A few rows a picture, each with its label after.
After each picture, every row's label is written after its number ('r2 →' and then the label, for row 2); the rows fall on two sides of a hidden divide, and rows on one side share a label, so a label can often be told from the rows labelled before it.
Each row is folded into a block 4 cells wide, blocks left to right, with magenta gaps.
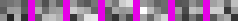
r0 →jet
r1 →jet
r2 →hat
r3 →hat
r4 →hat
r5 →jet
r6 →hat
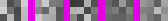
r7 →hat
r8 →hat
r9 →jet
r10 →jet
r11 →hat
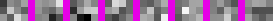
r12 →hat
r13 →hat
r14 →jet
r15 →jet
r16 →hat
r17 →hat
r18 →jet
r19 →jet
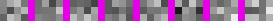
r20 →jet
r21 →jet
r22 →jet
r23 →jet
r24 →jet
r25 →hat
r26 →hat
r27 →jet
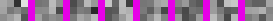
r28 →hat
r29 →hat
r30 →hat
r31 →jet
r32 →hat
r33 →jet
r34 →hat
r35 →hat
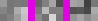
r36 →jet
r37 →jet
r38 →jet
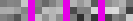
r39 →hat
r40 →hat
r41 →jet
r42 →hat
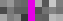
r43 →jet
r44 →jet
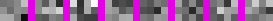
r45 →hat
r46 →jet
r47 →hat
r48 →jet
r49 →jet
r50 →jet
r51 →hat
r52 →hat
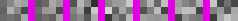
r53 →hat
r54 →hat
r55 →jet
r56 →hat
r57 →hat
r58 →hat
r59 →jet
